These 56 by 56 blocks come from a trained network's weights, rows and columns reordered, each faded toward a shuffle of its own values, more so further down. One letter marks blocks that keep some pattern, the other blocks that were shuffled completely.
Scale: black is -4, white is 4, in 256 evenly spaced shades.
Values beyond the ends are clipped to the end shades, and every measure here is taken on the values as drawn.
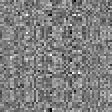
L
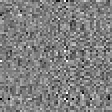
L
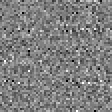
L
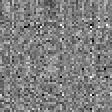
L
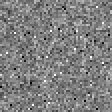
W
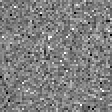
W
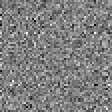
L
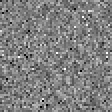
W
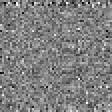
L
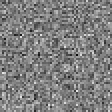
L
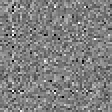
L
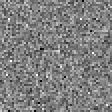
W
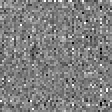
L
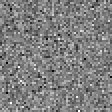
W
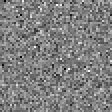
W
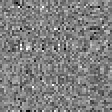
L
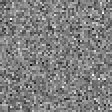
W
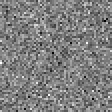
W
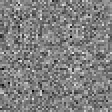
L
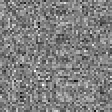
L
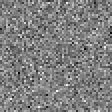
W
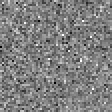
W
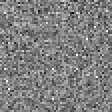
L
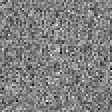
L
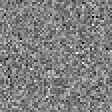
L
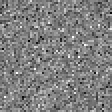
W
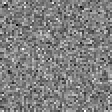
W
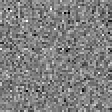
L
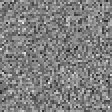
L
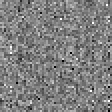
L
